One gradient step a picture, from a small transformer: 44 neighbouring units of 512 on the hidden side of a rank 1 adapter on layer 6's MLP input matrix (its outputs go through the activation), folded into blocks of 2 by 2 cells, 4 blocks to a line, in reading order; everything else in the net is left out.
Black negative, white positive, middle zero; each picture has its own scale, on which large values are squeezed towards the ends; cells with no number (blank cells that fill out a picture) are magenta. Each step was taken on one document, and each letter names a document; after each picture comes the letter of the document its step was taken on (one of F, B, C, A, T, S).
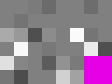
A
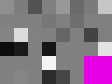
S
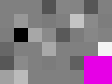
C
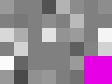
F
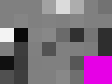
F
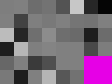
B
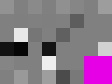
S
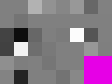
A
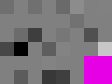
S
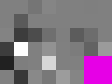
A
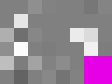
A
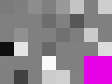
S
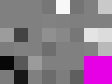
F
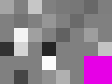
S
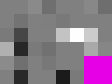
A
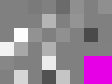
S
